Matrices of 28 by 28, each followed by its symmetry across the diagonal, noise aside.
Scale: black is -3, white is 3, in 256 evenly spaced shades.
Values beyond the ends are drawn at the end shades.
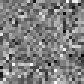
antisymmetric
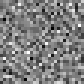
antisymmetric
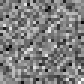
symmetric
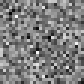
symmetric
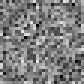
symmetric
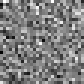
antisymmetric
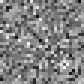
symmetric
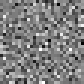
antisymmetric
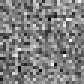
antisymmetric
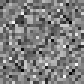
symmetric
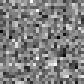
antisymmetric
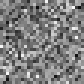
symmetric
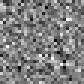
antisymmetric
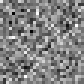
symmetric
